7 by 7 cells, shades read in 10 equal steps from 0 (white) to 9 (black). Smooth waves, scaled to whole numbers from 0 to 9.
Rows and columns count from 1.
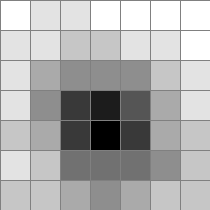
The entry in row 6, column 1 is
1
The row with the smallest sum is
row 1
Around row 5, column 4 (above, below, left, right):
8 5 7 7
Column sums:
8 16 29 32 26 15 8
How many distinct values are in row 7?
3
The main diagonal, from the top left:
0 1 4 8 7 4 2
